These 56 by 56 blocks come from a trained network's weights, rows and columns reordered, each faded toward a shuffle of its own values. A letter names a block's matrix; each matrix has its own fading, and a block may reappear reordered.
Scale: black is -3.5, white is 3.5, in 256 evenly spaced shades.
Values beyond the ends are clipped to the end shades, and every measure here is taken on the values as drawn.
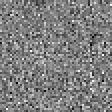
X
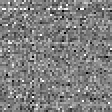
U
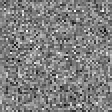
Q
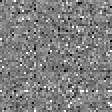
U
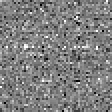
U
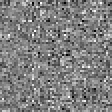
X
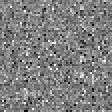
U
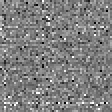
U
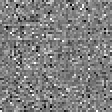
U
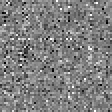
U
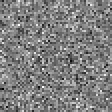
Q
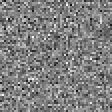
Q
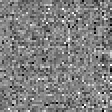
U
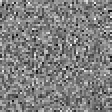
Q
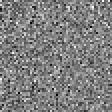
Q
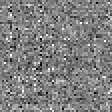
U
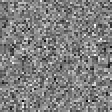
Q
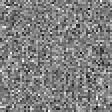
Q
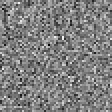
Q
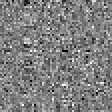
X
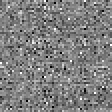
U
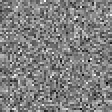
Q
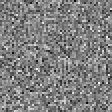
Q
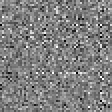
X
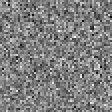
Q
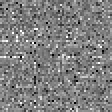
U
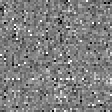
U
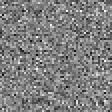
Q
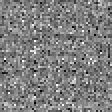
U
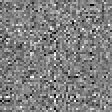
X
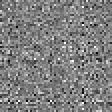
X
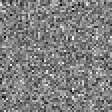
Q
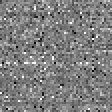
U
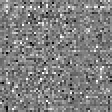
U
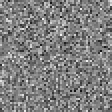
Q
